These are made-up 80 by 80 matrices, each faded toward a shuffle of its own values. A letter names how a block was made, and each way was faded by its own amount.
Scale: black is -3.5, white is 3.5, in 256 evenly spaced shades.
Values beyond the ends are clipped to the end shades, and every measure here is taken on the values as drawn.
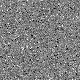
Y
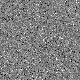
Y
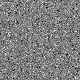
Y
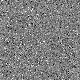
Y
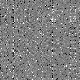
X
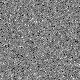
Y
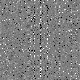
X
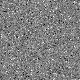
Y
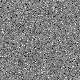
Y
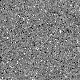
Y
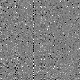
X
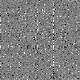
X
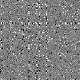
X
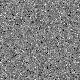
Y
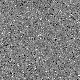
Y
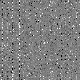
X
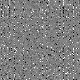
X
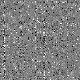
X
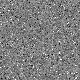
Y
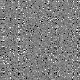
X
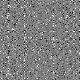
X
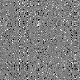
X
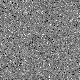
Y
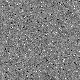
Y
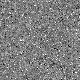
Y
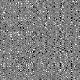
X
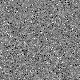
Y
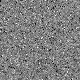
Y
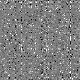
X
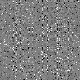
X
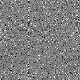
X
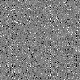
X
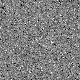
Y
